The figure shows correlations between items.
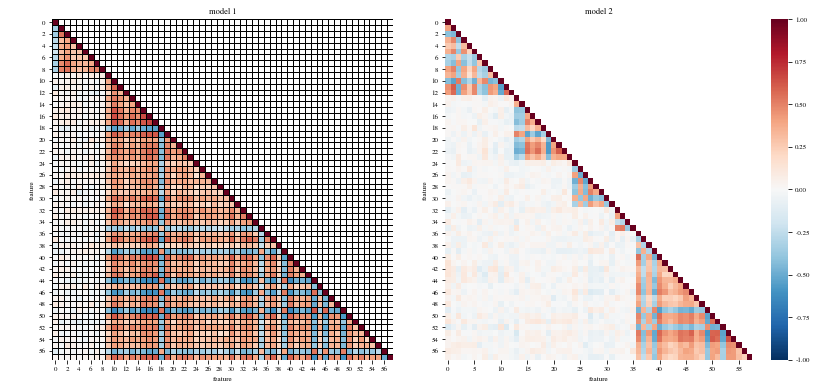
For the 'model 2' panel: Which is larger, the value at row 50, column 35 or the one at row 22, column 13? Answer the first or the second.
the first
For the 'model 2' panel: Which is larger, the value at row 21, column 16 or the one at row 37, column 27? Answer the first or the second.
the first
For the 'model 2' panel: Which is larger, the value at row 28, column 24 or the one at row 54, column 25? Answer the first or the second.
the second
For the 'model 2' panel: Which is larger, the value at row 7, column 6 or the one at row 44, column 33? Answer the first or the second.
the first
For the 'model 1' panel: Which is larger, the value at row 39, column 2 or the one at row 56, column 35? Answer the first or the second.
the second
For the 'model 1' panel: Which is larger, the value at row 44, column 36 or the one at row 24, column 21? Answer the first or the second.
the second
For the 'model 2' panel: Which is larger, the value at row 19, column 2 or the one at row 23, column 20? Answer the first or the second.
the second
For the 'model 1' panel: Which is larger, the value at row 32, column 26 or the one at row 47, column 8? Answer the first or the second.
the first
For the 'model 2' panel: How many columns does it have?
58
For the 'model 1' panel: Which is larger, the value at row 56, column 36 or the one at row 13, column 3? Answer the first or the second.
the second
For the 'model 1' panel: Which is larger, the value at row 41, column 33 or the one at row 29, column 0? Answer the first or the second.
the first
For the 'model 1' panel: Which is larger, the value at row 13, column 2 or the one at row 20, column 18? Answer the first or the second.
the first
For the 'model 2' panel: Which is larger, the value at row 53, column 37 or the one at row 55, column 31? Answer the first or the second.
the second
